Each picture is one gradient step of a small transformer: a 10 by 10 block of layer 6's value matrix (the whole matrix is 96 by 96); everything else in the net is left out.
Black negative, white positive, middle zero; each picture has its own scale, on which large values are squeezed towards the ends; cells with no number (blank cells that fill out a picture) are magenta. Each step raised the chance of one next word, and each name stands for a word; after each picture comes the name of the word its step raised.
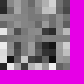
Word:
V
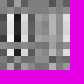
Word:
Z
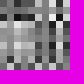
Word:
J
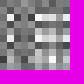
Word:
Z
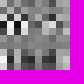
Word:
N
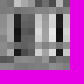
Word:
Z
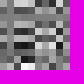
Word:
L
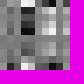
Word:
L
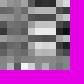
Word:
L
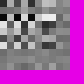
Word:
J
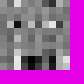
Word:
N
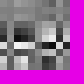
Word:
Z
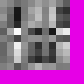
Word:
V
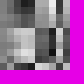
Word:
V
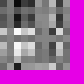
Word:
V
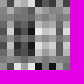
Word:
L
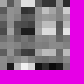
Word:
L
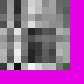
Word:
V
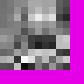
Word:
J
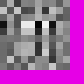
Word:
J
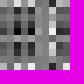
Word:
L
